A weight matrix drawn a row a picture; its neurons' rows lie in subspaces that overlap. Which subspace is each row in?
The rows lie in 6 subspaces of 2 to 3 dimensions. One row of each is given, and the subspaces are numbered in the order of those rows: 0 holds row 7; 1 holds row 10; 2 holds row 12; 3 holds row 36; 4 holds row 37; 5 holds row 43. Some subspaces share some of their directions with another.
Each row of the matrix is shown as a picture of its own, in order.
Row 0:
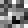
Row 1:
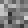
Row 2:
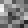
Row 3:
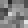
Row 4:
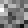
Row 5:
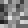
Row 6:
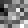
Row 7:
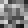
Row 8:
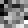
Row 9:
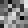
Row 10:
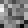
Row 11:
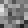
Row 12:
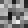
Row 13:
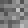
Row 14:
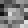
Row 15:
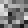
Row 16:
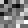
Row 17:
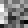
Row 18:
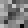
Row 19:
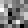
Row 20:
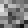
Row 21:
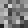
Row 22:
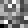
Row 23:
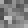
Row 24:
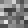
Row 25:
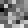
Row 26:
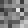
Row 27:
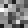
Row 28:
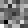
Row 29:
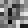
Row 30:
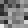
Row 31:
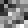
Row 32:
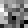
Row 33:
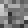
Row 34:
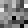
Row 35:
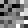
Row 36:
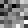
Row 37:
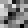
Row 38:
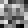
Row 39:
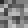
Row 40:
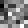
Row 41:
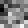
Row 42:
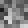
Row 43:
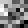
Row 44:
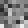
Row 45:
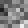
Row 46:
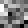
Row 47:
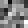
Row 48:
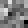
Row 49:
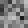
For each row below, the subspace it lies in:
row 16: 3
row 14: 4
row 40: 3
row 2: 1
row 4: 2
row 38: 0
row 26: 5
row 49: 1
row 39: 1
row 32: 2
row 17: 2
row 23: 3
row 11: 1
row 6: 5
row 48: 0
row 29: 3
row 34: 2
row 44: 1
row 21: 1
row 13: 5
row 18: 4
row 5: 2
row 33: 5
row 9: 1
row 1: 5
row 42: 3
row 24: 4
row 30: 4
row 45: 5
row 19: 3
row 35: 3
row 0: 2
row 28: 4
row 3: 0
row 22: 4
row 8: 3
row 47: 0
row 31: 2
